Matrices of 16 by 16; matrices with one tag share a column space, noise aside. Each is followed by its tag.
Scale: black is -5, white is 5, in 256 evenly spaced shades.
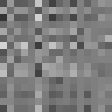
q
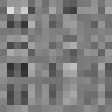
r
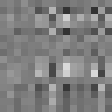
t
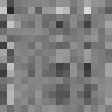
r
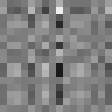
r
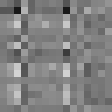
r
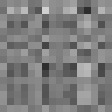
r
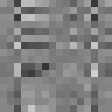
q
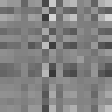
q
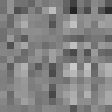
r
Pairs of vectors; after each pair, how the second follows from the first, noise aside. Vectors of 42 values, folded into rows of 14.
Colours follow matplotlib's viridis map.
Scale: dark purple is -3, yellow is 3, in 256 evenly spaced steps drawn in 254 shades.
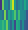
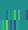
partly zeroed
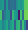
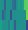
partly zeroed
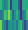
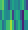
wrapped around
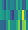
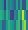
copied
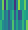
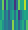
copied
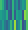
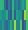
copied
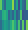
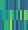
wrapped around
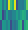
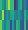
sign-scrambled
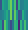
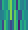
copied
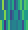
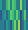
wrapped around
